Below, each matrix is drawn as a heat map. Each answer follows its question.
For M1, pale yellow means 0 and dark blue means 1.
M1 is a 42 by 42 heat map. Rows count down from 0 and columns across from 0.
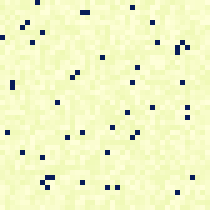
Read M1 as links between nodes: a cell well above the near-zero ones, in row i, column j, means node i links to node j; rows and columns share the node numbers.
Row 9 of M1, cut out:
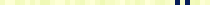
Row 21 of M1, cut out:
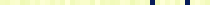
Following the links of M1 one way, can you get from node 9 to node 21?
yes
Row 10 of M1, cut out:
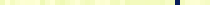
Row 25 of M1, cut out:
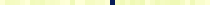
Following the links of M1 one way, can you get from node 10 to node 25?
no
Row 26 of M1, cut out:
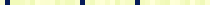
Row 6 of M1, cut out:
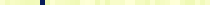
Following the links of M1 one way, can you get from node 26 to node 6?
yes
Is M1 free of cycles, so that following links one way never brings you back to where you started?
no
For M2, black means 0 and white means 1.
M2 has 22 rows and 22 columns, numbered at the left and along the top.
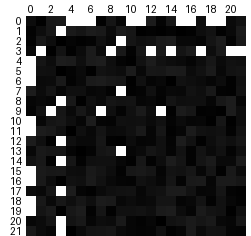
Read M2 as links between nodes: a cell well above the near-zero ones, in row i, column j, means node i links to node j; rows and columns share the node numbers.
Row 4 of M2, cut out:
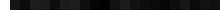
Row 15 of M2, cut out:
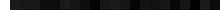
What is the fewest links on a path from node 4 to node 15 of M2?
2
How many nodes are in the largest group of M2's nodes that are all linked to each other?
2
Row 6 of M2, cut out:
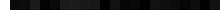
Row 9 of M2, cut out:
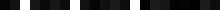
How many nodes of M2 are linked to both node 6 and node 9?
0
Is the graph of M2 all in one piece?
no
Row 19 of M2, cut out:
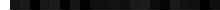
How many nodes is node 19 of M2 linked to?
1
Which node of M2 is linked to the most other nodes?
node 0
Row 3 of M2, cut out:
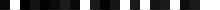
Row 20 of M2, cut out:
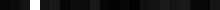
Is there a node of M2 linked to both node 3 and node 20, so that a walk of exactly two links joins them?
no
